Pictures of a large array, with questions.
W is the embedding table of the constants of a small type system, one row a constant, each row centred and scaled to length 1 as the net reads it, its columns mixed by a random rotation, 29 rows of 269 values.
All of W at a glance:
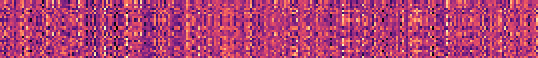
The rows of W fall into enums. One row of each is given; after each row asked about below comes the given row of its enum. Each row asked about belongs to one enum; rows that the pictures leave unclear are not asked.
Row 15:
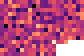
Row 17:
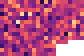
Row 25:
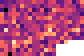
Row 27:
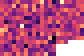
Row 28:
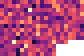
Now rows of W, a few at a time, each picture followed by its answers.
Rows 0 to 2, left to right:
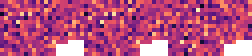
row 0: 17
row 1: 17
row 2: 28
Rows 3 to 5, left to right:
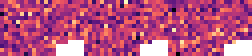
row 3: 17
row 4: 27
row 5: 25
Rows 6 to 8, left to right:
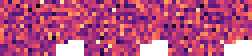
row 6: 27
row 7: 28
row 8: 15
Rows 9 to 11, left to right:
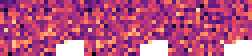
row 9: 25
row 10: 25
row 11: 15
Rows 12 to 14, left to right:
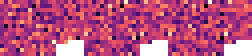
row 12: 15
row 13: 27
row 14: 27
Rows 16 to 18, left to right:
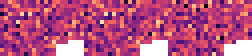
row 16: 17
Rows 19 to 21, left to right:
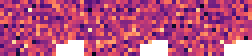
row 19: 28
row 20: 25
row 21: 15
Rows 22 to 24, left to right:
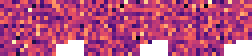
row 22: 28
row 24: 27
